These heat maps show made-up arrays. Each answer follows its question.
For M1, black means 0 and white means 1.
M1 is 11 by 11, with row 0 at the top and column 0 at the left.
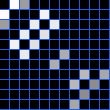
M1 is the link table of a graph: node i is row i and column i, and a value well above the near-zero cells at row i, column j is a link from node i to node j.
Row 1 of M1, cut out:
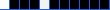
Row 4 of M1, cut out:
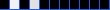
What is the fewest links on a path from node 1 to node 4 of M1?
1
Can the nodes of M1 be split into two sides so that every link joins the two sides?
no
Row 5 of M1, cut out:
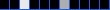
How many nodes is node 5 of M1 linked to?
2
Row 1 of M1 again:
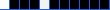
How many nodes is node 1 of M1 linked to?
2
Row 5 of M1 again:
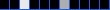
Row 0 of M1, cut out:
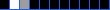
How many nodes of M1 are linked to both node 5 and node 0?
1
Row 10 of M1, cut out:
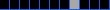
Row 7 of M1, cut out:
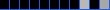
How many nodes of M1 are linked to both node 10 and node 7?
0
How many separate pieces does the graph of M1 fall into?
2
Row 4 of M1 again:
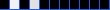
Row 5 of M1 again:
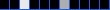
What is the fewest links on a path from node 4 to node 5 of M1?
3
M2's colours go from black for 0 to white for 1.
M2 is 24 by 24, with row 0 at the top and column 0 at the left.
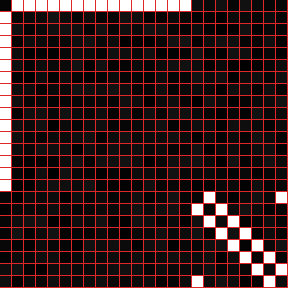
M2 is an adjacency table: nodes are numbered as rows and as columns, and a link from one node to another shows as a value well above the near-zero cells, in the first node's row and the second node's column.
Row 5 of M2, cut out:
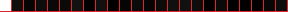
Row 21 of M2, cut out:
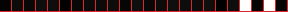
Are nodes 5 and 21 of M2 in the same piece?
no
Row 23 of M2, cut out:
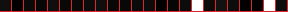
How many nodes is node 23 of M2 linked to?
2
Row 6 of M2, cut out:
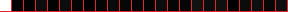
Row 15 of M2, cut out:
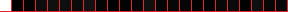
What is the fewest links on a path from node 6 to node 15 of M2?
2
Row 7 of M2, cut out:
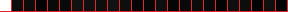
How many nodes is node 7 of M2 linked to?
1
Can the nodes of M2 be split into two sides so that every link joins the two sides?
yes
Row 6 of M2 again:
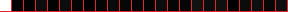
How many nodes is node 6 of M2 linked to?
1
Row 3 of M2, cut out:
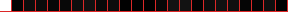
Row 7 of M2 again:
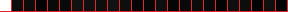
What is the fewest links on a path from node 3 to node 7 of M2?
2
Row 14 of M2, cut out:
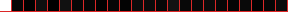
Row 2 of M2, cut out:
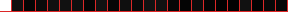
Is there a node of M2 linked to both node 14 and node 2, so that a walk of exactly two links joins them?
yes
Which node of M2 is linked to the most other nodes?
node 0
